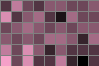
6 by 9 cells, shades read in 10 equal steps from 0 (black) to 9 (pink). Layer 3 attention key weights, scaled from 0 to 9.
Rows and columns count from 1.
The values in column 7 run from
2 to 6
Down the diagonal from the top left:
3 3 6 4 2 7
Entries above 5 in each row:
1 3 1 3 2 3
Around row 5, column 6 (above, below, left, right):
6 7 2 3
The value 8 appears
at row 2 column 1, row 5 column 3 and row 6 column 3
